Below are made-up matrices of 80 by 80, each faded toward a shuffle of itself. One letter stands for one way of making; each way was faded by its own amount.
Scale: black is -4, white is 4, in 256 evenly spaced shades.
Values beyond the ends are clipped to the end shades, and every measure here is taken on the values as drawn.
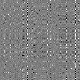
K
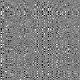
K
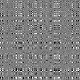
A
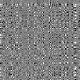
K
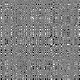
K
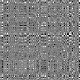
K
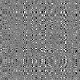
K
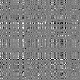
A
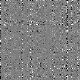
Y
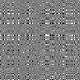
A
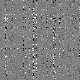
Y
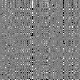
K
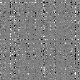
Y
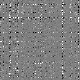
Y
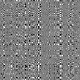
K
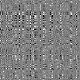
K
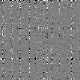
Y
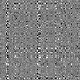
K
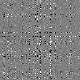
Y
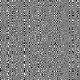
K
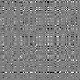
A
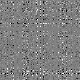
Y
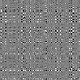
A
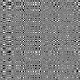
A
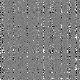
Y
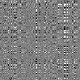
K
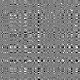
A
